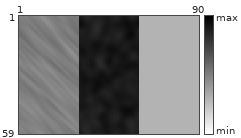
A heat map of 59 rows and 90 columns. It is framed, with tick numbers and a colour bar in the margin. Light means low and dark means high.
The table splits into one row of 3 panels. Panel 1,1: middling, slanting down to the right, faint in contrast. Panel 1,2: very high, blotchy, faint in contrast. Panel 1,3: low, flat.
